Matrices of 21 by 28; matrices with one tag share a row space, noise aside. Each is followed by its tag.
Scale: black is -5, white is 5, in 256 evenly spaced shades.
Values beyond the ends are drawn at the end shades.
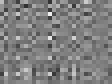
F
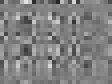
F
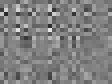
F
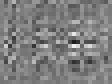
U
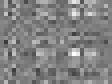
U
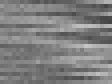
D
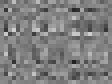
U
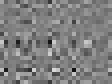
F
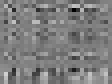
U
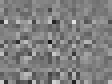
F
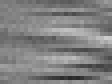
D
